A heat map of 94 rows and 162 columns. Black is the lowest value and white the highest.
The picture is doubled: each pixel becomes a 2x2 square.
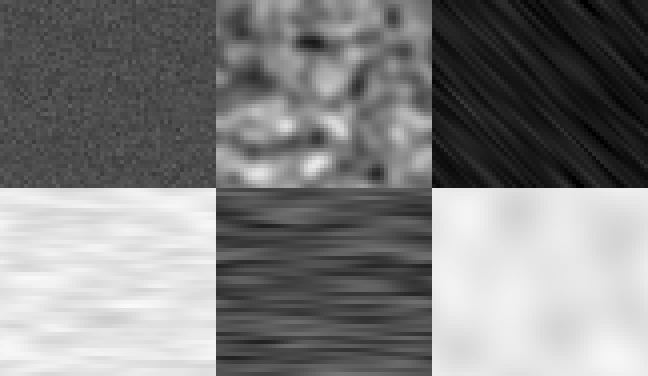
The table splits into 2 rows of 3 panels. Panel 1,1: low, fine-grained, faint in contrast. Panel 1,2: middling, blotchy, strong in contrast. Panel 1,3: very low, slanting down to the right, faint in contrast. Panel 2,1: very high, streaked across, faint in contrast. Panel 2,2: low, streaked across. Panel 2,3: very high, smooth, faint in contrast.
